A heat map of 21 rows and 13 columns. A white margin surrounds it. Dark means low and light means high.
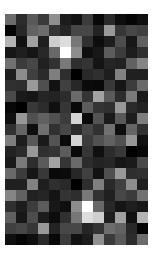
Symmetry: a half turn. Histogram: skewed, a long tail of high values. Slope: none. Seam: none. Odd rows or columns: none.
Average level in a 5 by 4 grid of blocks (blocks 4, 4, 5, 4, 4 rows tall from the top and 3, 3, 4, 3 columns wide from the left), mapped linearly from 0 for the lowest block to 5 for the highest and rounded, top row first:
2510 | 2102 | 1121 | 2012 | 0052
